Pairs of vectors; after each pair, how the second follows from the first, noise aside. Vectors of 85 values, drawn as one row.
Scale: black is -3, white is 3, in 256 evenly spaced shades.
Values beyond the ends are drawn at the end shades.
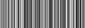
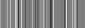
partly zeroed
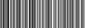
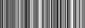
shuffled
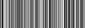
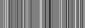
partly zeroed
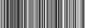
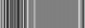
partly zeroed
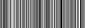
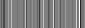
partly zeroed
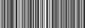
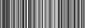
shuffled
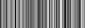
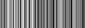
shuffled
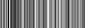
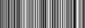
shuffled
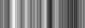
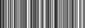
shuffled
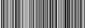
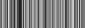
shuffled
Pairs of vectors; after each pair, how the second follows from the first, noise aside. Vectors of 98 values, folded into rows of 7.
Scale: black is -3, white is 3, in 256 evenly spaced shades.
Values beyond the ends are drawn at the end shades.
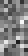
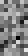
negated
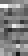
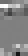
partly zeroed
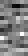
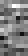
negated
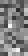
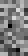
negated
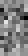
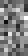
negated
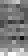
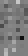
partly zeroed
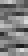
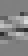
partly zeroed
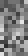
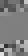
partly zeroed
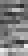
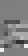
partly zeroed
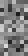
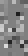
partly zeroed
